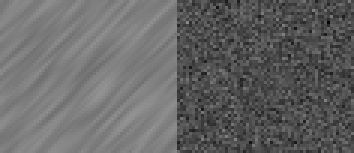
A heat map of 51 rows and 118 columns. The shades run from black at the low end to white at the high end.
The table splits into one row of 2 panels. Panel 1,1: middling, slanting up to the right, faint in contrast. Panel 1,2: low, fine-grained.
